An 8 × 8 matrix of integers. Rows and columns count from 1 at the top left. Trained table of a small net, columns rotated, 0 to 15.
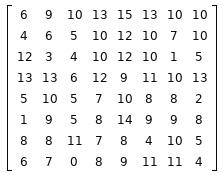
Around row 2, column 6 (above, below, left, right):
13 10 12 7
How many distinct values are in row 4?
6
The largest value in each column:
13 13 11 13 15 13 11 13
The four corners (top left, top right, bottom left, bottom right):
6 10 6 4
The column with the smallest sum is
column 3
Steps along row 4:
same down up down up down up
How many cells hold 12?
4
